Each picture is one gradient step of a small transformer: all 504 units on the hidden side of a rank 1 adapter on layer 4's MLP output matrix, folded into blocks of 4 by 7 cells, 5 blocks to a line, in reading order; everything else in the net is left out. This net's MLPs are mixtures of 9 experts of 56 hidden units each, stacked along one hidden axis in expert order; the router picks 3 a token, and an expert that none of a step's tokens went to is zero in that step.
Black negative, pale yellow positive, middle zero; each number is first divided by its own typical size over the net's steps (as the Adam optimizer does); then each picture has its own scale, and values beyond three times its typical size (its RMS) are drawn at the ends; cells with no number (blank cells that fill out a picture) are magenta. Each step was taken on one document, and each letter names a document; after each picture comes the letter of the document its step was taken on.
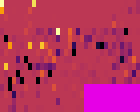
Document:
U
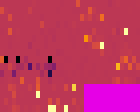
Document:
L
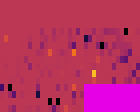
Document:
U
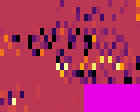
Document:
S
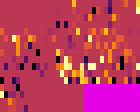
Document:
S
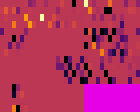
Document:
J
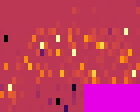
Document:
U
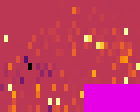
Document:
U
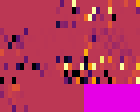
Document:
S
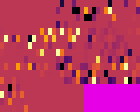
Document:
S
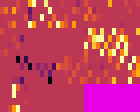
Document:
J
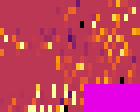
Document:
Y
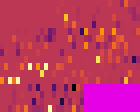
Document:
Y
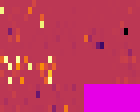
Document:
L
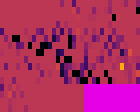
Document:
S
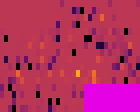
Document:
U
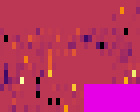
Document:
U
